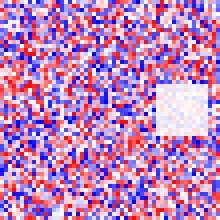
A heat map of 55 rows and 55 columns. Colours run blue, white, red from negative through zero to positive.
Neither half mirrors the other. No row or column stands out. The histogram is flat. In the middle right lies a patch that is calmer than the rest. The grain is fine, like static. The middle right is the calmest part.
